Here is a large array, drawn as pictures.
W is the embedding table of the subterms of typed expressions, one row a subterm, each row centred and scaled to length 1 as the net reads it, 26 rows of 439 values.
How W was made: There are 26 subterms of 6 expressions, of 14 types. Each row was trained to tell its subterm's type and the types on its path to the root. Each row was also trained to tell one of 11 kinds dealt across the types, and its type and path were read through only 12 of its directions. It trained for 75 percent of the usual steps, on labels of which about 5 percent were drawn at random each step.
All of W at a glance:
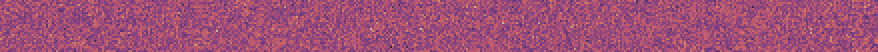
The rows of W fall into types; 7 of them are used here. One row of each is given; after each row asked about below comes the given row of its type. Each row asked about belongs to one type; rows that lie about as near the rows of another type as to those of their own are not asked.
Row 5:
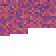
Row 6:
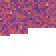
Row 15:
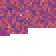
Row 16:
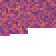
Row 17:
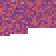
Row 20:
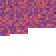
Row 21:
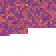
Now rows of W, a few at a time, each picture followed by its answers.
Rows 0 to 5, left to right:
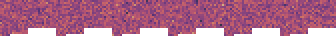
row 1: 6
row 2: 15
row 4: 17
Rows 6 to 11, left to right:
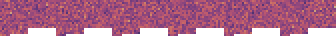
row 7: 17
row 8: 5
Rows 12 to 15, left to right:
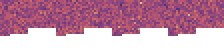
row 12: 20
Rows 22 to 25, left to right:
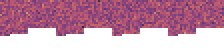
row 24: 21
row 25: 6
